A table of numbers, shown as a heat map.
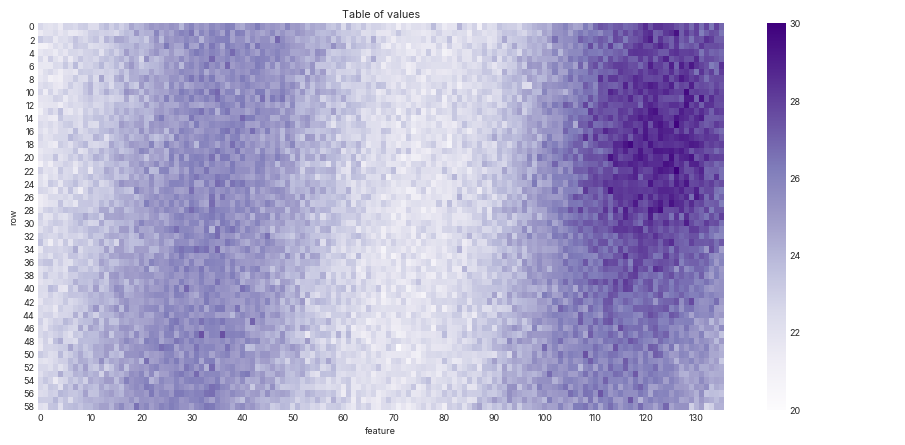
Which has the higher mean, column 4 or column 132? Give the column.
132
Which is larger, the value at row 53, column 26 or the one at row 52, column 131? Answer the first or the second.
the first
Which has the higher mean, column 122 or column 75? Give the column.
122
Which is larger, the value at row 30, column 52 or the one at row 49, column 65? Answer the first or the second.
the first
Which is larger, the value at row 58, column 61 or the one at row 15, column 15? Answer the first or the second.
the second
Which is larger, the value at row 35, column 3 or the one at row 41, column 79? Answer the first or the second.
the first
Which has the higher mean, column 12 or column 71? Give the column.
12
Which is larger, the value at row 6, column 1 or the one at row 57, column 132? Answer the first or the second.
the second
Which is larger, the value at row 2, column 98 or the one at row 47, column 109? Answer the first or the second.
the second
